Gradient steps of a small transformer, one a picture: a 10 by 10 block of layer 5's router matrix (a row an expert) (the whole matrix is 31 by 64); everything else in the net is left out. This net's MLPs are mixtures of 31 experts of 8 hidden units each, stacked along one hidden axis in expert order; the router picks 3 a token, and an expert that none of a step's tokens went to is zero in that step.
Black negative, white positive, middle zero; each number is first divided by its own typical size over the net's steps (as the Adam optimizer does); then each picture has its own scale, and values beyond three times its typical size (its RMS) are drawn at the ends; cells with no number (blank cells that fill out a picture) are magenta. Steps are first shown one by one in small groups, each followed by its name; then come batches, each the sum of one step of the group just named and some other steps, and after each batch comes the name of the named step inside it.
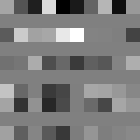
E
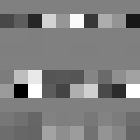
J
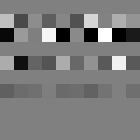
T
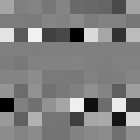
J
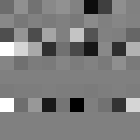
T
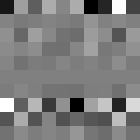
T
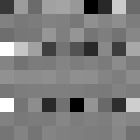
T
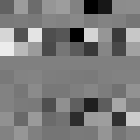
J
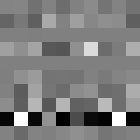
J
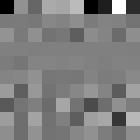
J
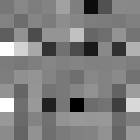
J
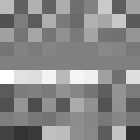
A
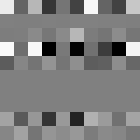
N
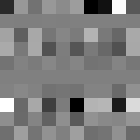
N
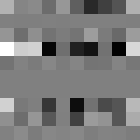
N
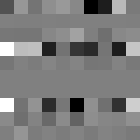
N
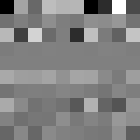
A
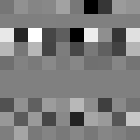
N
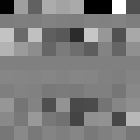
A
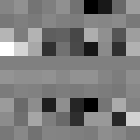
A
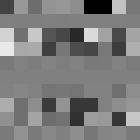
N
